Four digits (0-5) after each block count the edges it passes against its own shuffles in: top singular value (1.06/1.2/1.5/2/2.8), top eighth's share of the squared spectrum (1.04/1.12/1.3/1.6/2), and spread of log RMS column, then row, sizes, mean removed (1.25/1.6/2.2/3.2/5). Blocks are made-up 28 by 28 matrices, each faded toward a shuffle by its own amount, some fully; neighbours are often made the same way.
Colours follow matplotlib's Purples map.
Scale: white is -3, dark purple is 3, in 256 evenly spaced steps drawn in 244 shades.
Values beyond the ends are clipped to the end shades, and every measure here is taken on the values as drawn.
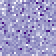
0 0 0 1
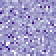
0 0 0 0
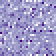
1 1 0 0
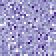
0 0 0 0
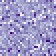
0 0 0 0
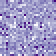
3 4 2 2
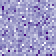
0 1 0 0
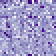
3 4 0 2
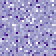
0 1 0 0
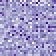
3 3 0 2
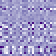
4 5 3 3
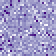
1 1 1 0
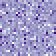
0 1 0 0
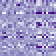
4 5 2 3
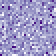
1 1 0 0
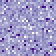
0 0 0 1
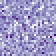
0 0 0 1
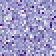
1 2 0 0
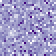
1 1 1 0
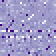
3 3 0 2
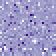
2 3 0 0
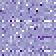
3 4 1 2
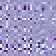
4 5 3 3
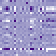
4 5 2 3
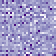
3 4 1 1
